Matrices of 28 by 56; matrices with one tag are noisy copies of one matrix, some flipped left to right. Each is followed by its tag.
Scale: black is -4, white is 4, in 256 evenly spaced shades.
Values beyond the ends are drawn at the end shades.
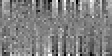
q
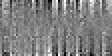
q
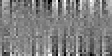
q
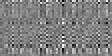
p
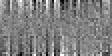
q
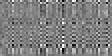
p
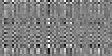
p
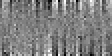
q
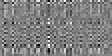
p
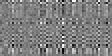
p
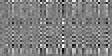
p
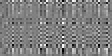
p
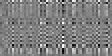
p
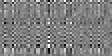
p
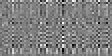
p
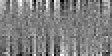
q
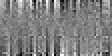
q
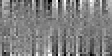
q
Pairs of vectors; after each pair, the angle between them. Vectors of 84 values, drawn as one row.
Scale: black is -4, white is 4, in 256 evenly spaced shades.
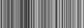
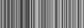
nearly parallel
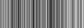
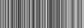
nearly parallel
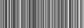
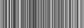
nearly parallel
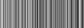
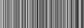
nearly parallel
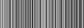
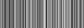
partly aligned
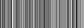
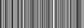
orthogonal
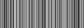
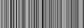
partly aligned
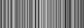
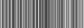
nearly opposite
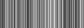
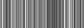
partly opposed
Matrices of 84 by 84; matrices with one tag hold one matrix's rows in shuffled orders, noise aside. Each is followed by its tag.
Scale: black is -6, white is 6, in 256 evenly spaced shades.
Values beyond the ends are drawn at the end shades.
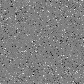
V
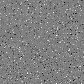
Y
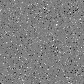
Y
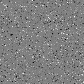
V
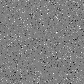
Y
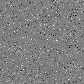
Y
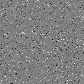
V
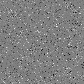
Y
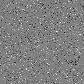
Y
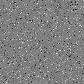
Y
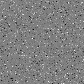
V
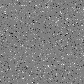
V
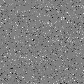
V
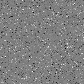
V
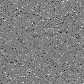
V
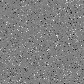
Y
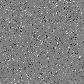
Y
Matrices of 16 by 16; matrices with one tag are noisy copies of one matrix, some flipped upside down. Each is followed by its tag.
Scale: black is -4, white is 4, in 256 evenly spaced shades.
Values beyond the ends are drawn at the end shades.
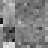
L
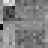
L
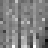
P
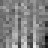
P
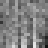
P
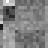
L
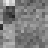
L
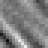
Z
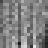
P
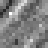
Z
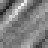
Z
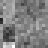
L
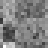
L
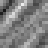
Z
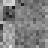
L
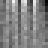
P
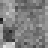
L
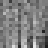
P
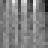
P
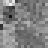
L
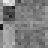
L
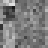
L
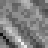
Z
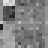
L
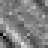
Z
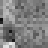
L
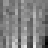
P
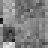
L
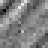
Z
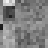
L
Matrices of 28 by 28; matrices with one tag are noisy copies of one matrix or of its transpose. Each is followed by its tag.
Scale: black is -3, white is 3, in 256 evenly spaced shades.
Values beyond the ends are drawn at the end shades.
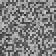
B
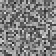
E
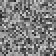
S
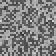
S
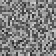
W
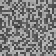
W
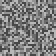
W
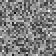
S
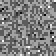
E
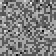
B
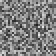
W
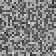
W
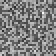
W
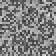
S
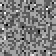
E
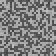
W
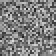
B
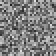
E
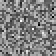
E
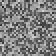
S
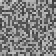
W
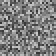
E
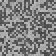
S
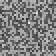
W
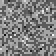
B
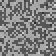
S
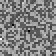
E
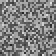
B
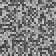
S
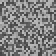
B
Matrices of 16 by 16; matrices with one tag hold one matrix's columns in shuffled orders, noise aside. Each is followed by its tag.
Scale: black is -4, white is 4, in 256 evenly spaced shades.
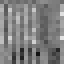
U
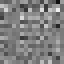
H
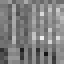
U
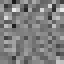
H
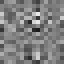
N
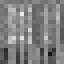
U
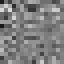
H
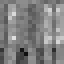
U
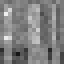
U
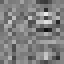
N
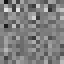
H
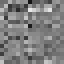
H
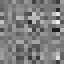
N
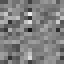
N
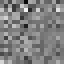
H
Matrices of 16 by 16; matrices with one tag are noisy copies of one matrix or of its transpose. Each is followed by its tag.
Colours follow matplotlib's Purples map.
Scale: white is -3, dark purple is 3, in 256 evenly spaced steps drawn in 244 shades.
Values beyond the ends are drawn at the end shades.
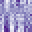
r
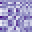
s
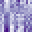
r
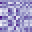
s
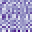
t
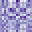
s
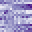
r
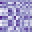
s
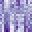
r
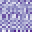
t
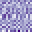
t
